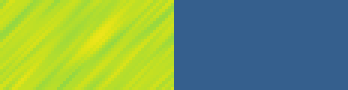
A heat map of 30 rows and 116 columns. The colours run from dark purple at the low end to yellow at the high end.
It is made of 1 by 2 panels. Panel 1,1: very high, slanting up to the right, faint in contrast. Panel 1,2: low, flat.
